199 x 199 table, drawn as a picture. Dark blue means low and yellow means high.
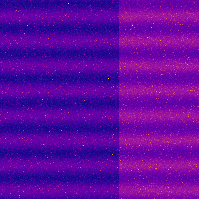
Overall the values sit about 20% of the way up the scale. Horizontal stripes repeat 8 times down the table. The right part is higher, past a seam about 60% of the way across.
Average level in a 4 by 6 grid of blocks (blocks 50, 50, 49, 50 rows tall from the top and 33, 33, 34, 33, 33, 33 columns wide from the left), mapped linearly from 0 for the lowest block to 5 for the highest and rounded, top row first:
000255
000255
000255
000255
